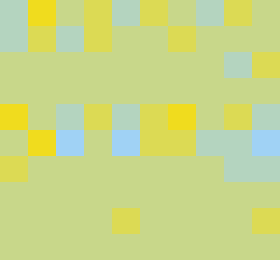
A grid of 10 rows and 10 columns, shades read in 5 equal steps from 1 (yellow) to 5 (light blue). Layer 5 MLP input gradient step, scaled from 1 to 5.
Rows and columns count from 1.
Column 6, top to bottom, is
2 3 3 3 2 2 3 3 3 3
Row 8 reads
3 3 3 3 3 3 3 3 3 3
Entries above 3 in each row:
3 2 1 0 3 5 2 0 0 0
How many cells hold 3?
65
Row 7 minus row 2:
-2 1 -1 1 0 0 1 0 1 1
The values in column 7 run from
1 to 3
